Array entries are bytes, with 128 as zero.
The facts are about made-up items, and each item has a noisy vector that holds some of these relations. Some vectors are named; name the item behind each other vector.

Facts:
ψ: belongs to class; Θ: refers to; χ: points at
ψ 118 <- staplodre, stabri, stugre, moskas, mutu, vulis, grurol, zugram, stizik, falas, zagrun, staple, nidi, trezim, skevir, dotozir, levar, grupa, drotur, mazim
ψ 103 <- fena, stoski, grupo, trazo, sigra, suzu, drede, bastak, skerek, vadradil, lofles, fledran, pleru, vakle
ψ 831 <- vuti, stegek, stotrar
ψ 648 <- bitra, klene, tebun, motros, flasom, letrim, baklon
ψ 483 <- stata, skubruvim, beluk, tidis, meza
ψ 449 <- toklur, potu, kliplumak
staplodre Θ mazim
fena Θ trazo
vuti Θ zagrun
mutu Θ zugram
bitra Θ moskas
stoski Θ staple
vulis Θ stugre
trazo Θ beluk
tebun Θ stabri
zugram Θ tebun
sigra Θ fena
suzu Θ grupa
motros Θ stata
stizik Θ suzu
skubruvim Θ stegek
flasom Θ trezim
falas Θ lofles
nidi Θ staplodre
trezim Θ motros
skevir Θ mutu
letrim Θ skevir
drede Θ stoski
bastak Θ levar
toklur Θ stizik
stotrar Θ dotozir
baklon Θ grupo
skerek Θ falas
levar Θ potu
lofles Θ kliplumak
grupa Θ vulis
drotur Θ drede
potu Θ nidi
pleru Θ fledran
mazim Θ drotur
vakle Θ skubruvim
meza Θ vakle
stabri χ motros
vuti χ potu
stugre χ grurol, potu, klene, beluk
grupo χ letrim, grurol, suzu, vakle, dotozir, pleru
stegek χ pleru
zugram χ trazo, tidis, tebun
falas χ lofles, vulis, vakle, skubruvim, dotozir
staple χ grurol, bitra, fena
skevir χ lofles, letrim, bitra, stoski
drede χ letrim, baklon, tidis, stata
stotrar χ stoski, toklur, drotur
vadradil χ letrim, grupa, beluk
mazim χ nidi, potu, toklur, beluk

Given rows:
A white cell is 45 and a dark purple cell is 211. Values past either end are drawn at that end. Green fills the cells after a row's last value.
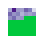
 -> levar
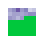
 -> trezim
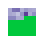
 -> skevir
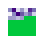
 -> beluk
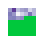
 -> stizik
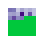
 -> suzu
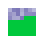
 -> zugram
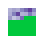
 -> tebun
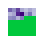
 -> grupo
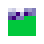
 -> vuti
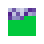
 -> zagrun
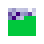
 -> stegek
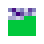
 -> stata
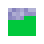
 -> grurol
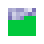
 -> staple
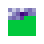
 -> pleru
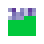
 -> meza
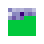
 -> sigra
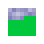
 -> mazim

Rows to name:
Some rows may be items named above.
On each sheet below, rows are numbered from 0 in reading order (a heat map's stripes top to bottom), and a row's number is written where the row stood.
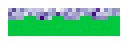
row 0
dotozir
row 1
stotrar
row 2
vulis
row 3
moskas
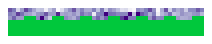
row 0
potu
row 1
stotrar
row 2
falas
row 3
skerek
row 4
vuti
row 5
toklur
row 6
klene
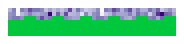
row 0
bitra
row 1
vakle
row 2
dotozir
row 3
bitra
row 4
falas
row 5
lofles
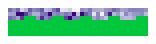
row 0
fledran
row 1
bastak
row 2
vuti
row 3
letrim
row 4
motros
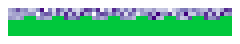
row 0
trezim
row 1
skubruvim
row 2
zagrun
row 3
tidis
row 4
stugre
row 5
stegek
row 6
stabri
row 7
zagrun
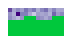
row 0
kliplumak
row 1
mutu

